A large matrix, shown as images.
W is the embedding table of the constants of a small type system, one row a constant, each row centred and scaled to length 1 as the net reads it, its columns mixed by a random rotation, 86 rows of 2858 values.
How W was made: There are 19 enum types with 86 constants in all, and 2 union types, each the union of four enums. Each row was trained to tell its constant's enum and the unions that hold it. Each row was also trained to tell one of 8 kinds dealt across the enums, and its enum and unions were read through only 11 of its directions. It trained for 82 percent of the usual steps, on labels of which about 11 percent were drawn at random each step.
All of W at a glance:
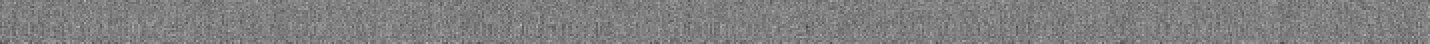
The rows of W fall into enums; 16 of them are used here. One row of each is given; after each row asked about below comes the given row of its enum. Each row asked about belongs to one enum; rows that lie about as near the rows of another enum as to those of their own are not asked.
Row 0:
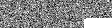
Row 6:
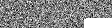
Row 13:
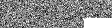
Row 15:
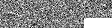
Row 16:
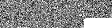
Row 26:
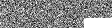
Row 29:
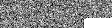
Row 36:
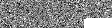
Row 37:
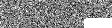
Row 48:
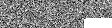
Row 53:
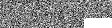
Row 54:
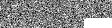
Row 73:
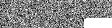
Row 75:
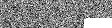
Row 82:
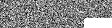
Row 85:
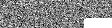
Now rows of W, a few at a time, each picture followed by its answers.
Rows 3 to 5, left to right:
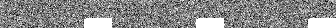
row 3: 36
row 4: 6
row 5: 48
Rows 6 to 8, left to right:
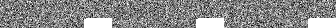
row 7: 36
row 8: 37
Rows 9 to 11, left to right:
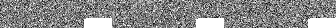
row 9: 53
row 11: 36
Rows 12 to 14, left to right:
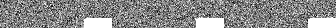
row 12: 16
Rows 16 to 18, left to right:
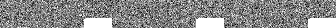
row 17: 73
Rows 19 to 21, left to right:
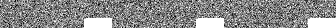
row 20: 53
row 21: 15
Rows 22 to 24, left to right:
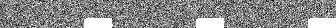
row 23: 54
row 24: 53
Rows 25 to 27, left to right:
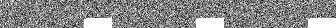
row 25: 6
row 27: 13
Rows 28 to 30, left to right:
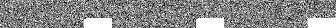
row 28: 6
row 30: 26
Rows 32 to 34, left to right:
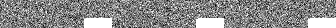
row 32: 82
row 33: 75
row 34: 26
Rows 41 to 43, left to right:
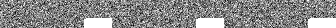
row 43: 73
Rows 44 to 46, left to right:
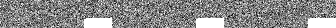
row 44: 37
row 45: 82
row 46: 15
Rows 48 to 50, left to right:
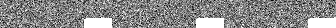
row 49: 82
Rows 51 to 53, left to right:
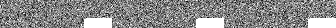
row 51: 73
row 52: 29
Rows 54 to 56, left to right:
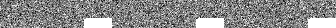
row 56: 36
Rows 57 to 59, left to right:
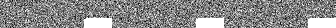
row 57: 13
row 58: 26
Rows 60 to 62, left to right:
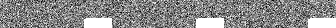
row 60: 53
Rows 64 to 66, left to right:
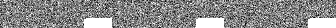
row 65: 13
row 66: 85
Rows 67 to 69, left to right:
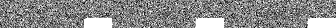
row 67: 73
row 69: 15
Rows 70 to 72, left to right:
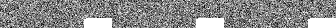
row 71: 13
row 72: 6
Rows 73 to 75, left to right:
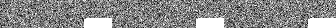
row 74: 53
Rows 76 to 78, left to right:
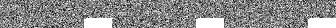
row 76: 36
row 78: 13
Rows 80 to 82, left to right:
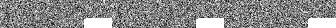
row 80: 37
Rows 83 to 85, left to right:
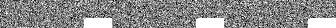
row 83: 16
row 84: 73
